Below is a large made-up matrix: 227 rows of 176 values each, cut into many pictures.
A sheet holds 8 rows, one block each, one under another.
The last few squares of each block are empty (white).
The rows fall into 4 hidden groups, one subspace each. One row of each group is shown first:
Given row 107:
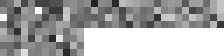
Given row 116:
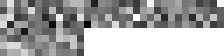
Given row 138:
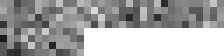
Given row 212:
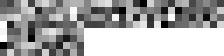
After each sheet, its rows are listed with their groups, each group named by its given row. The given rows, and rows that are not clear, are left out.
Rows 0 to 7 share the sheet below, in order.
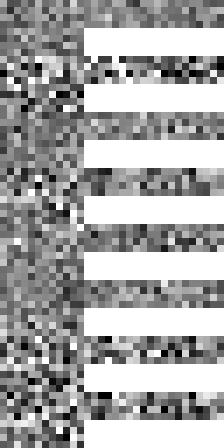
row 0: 138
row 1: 107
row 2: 212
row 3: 107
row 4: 212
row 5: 138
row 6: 107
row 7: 107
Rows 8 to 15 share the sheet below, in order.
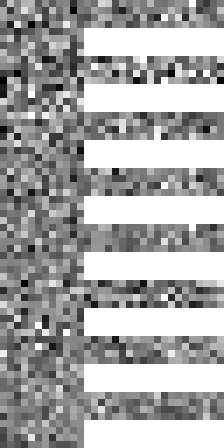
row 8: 107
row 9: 212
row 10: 107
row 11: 107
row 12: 107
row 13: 116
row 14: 107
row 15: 138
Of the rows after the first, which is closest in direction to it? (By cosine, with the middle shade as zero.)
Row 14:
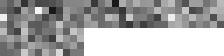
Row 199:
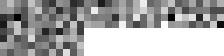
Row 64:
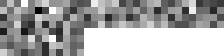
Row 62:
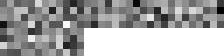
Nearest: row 199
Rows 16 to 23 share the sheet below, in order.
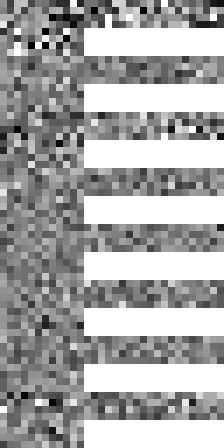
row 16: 138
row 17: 212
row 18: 212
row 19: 212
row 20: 116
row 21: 116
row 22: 116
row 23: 107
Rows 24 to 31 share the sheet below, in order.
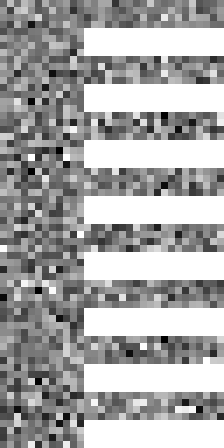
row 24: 107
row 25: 138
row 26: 138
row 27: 107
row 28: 138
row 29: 107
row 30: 138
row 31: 212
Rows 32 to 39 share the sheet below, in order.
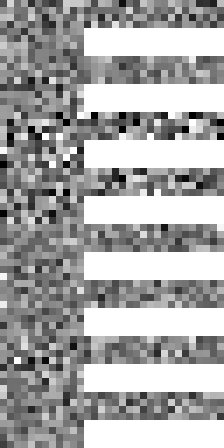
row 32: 116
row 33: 107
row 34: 116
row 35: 212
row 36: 138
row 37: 138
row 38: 107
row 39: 116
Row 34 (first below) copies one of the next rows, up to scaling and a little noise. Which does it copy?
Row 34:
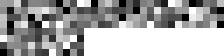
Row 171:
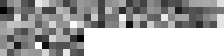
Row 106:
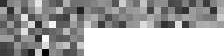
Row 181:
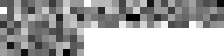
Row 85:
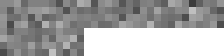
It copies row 85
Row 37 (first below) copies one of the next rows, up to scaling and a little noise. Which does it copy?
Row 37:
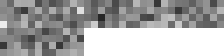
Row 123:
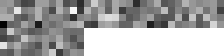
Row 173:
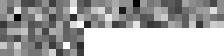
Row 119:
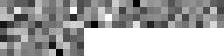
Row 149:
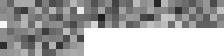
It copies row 149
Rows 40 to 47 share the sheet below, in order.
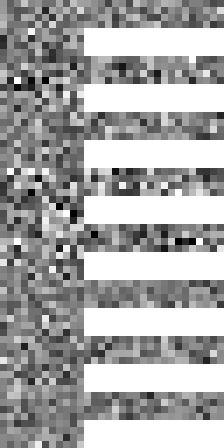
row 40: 138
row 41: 107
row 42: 138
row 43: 107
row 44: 212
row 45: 116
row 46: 138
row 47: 138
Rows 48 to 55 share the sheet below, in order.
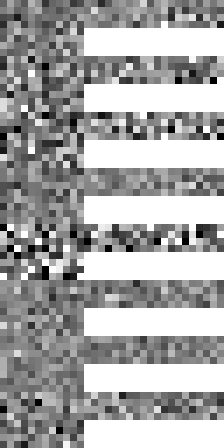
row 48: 212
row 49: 116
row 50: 212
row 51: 212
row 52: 107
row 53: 138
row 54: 212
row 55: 107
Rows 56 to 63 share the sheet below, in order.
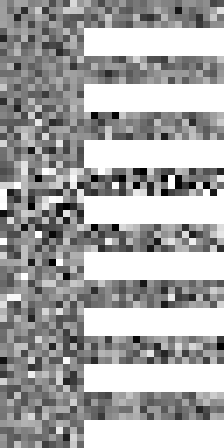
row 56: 138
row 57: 138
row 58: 107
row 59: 212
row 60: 107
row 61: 212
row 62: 138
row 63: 107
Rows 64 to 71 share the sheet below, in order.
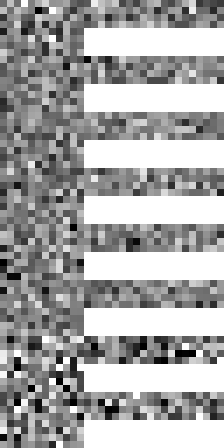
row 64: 107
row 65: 116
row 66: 212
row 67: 212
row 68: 138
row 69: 116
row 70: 212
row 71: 138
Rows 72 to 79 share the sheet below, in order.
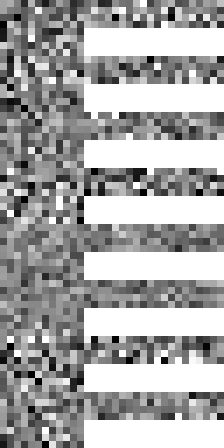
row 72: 212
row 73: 116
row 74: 107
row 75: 116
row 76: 107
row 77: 116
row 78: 107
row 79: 116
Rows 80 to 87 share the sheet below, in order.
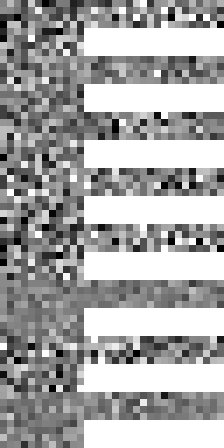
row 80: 212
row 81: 107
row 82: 138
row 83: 107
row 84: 212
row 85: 116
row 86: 116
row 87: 138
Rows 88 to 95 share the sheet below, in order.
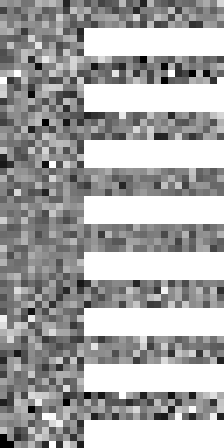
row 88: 116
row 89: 212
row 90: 116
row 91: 107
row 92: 138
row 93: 138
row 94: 212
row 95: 116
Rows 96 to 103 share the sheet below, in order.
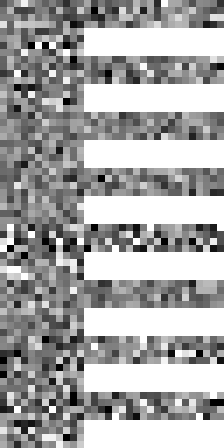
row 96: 138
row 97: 138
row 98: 107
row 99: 138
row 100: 116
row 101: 107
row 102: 212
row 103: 138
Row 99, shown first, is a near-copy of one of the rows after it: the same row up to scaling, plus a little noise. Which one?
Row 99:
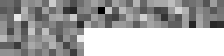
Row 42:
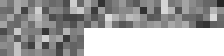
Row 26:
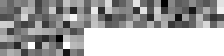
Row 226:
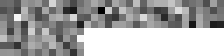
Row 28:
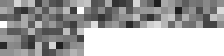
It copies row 226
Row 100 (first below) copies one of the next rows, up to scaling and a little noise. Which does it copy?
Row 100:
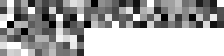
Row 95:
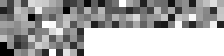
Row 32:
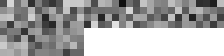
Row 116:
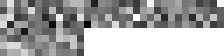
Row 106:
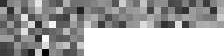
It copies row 116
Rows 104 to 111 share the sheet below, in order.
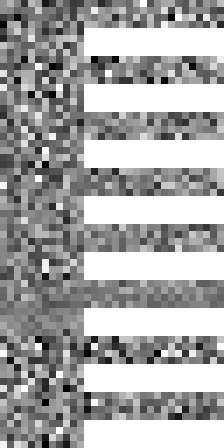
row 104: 212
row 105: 107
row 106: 116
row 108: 116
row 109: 116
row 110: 107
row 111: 107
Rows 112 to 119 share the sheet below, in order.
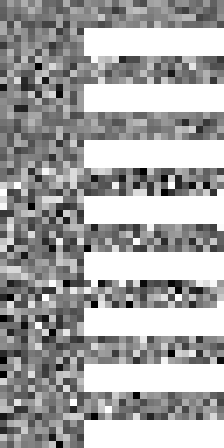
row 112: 212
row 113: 107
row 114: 212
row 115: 212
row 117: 116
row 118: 212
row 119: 138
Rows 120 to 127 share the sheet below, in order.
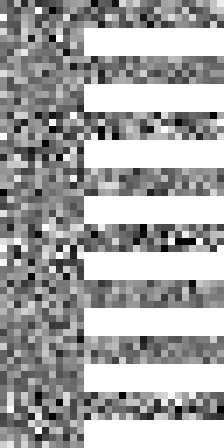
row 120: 107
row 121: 116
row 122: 138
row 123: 138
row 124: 212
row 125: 107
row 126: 116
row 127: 116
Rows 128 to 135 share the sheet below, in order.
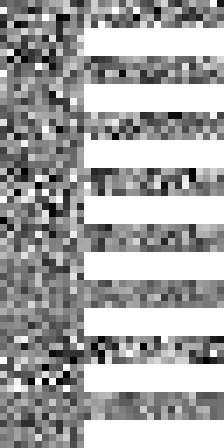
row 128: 116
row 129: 107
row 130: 116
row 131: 107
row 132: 107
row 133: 107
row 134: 138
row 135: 107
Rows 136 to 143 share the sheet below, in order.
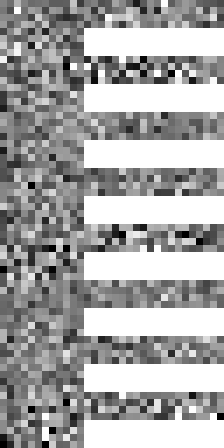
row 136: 138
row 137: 116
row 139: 116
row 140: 212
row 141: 107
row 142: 116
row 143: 116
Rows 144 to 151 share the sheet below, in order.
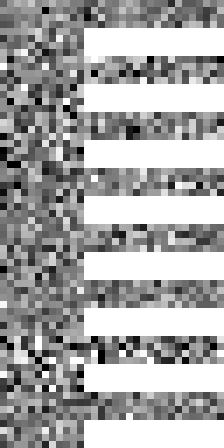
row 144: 107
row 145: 116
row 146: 138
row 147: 212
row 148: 212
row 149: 138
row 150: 116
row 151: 116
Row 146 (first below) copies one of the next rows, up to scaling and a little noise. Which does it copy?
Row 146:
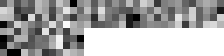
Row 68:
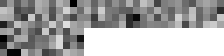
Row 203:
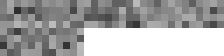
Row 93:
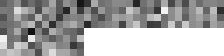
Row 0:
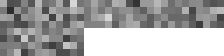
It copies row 68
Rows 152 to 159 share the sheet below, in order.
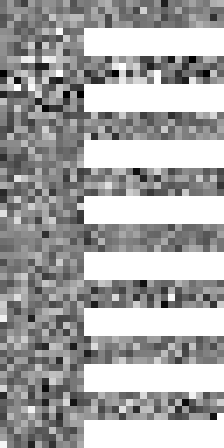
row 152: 138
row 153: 107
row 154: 116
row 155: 138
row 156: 107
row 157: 212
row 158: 107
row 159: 116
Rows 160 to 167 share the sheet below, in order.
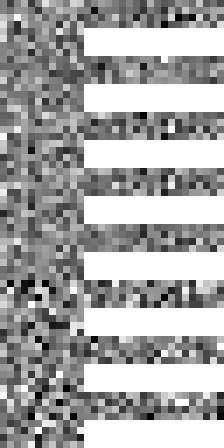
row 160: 212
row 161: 138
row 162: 212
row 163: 212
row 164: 212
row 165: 107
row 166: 107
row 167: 116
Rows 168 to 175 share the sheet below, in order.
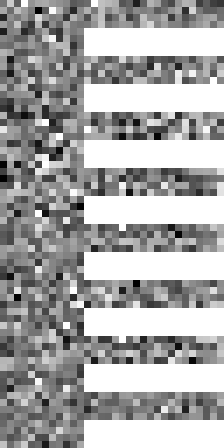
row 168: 107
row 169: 116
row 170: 107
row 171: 116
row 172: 116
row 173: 138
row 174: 116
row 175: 107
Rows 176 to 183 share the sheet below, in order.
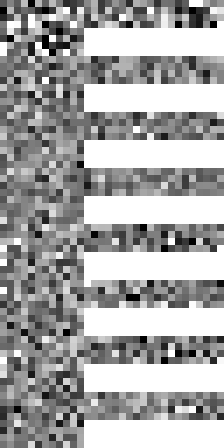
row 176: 116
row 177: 107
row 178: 116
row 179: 107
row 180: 212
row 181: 116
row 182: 212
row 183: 212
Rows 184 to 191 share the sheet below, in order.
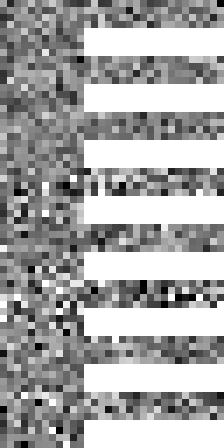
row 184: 116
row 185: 116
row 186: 212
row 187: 116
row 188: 138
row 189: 212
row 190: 107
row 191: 107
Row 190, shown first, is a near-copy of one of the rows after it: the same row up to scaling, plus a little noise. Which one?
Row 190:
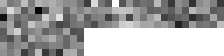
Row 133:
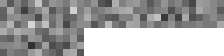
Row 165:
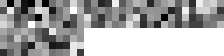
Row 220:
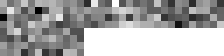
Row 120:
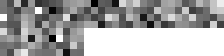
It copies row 220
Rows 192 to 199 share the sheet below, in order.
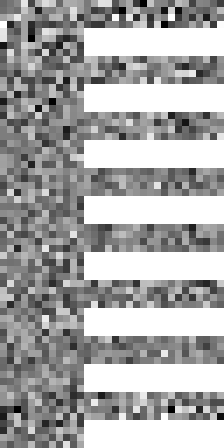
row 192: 212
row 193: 212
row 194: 116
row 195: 107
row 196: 107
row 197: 116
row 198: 107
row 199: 212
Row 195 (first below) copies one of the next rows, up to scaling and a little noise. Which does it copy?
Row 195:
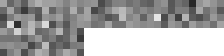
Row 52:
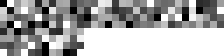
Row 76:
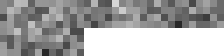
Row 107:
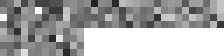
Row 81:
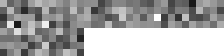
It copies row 81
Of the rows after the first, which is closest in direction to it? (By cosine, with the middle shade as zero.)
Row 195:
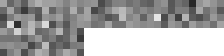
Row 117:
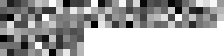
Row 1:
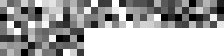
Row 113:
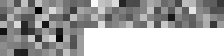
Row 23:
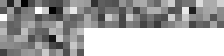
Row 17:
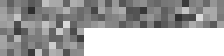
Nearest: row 1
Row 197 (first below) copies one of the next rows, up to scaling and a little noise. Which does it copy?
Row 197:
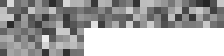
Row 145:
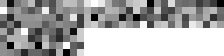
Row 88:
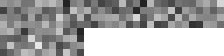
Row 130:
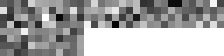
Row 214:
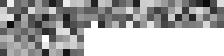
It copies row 214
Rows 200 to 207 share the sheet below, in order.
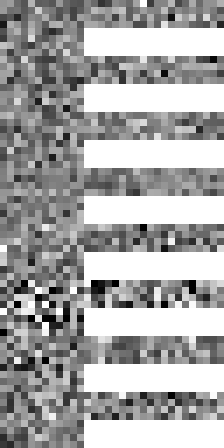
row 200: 212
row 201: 116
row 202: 212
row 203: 138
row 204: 212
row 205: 107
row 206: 107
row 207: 116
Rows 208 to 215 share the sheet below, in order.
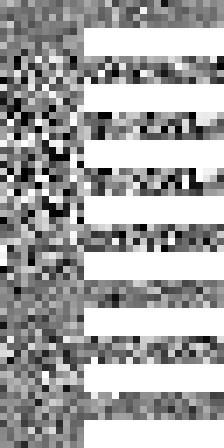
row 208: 138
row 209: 138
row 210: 107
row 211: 107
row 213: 138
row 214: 116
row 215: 107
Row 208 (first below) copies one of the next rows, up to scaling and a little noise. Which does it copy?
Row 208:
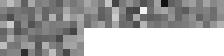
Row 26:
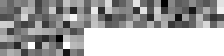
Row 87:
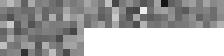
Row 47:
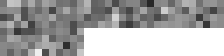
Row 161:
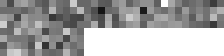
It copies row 87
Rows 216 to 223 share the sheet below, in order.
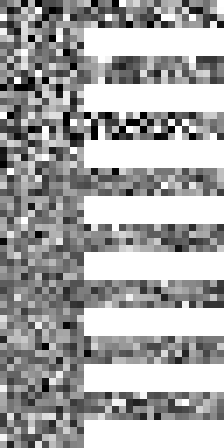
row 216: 107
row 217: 107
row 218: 116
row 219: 107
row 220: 107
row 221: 138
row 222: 107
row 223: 212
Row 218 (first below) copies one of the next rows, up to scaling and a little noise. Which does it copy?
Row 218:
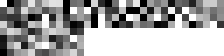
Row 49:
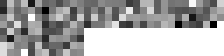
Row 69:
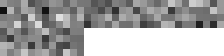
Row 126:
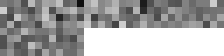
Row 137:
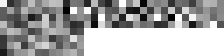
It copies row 137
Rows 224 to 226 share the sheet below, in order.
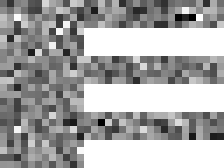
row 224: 212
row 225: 138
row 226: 138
